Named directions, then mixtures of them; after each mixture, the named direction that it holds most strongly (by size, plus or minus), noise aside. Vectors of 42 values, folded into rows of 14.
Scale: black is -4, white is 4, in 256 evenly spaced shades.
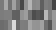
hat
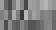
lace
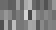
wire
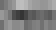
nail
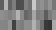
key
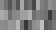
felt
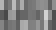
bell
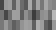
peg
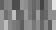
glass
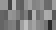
bell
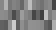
hat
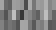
bell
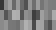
peg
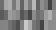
felt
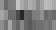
nail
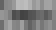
nail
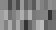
felt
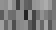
wire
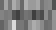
hat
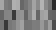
glass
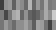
peg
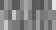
glass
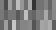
key
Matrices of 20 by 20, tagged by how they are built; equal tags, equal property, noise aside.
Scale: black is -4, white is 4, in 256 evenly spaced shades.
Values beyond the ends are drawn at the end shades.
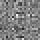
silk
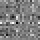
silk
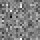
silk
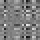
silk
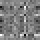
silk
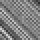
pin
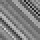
pin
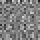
silk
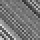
pin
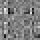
silk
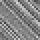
pin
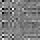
silk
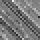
pin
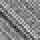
pin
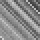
pin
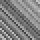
pin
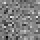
silk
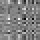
silk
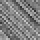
pin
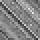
pin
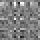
silk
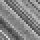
pin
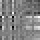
silk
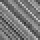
pin
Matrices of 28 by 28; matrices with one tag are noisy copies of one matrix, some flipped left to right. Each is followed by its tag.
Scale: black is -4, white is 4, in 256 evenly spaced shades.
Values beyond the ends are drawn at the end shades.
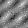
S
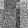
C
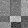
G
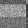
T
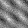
S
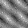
S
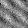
S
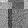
C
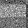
T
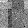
C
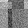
C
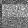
T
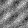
S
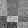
G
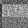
T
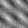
S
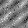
S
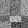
G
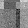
C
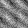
S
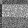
T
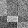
G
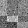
G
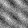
S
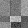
G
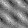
S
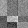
G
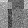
C
